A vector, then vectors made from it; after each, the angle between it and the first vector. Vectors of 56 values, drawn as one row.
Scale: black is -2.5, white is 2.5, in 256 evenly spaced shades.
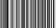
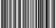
orthogonal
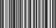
partly opposed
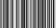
nearly parallel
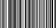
nearly opposite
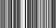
partly opposed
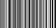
nearly opposite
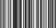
partly opposed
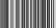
nearly parallel
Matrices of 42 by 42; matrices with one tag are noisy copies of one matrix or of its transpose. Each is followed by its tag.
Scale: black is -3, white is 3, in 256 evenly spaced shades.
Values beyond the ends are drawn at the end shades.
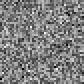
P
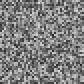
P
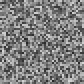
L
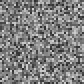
P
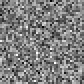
L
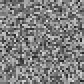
L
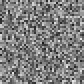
L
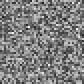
P
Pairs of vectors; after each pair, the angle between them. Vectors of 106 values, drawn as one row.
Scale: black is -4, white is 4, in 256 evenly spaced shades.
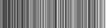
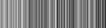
nearly opposite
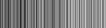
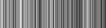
partly opposed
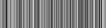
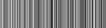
partly aligned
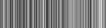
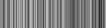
nearly opposite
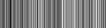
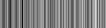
partly aligned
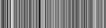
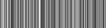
nearly opposite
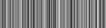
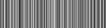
partly opposed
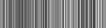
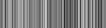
nearly opposite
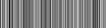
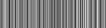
orthogonal
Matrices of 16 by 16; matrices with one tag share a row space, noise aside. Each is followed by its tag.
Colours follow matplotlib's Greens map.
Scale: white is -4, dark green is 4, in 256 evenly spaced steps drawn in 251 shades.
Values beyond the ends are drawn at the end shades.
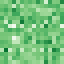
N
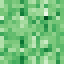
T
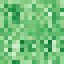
N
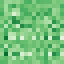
N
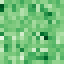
T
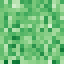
N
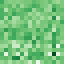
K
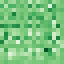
K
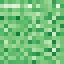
K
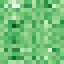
N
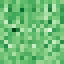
N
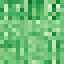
K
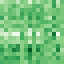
K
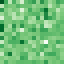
T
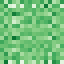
N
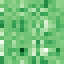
T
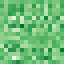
N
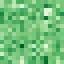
T
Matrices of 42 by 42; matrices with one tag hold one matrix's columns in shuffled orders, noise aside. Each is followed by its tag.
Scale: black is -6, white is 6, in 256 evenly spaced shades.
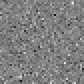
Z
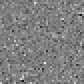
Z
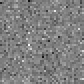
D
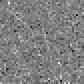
Z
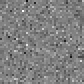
D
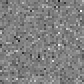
D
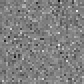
D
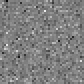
D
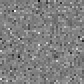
D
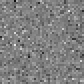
D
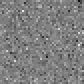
D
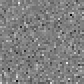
Z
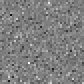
Z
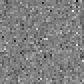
D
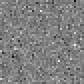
D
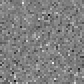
Z
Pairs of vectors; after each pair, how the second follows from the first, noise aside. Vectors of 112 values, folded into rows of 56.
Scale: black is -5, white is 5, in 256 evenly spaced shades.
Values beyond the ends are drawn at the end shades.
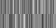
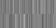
shrunk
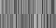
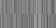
shrunk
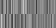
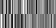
scaled up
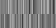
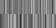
wrapped around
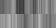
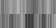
wrapped around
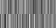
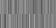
shrunk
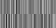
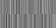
shrunk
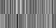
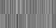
shrunk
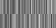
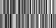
scaled up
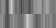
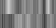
wrapped around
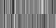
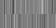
shrunk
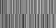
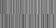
shrunk
